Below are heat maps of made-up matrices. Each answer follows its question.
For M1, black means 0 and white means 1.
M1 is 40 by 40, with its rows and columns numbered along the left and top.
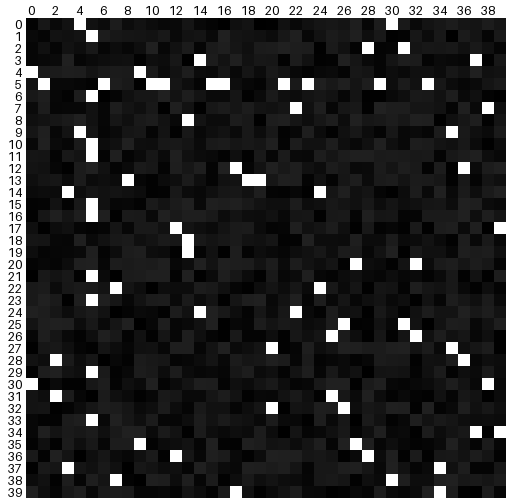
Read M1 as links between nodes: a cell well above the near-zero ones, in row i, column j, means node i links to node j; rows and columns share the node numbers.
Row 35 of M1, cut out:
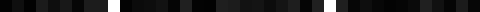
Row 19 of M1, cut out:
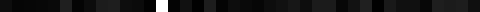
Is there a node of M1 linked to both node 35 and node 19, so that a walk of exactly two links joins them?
no
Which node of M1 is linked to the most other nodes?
node 5
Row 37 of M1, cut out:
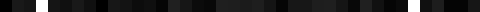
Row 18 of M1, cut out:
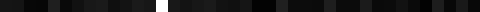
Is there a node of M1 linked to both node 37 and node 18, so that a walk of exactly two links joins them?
no
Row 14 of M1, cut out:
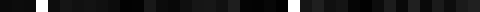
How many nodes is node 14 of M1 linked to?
2
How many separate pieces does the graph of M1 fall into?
3
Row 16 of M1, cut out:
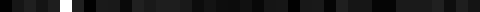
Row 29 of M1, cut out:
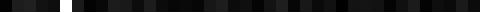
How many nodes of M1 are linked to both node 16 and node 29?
1
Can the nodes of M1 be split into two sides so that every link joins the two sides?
no
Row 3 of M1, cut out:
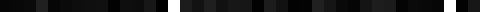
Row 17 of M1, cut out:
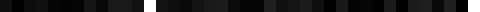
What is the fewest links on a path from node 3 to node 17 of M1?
4
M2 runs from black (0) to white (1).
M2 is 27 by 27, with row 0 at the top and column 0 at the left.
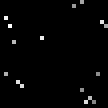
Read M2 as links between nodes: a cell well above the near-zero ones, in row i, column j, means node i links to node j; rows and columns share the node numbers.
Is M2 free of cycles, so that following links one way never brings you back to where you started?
no
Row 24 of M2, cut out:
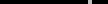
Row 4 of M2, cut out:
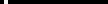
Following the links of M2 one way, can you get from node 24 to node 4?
yes
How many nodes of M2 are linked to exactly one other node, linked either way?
6
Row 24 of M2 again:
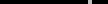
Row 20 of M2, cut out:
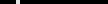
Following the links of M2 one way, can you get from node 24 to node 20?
yes
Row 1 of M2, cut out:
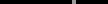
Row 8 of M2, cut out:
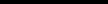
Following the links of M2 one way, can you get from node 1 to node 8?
no
